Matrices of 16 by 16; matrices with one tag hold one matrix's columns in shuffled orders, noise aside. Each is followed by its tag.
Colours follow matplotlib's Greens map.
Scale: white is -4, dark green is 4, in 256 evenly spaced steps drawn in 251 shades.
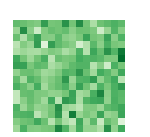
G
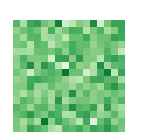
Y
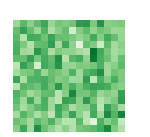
G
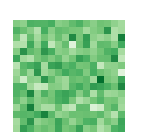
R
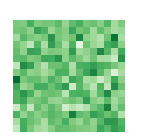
R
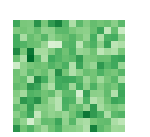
G
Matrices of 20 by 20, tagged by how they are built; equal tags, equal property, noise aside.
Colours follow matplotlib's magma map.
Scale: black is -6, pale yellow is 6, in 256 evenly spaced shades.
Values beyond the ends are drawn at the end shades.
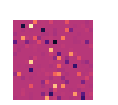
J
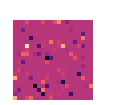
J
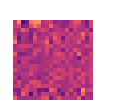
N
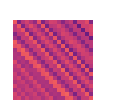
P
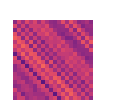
P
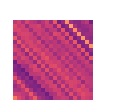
P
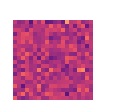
N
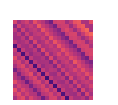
P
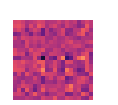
N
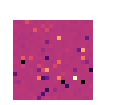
J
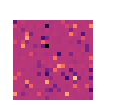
J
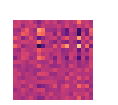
N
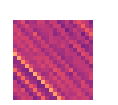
P
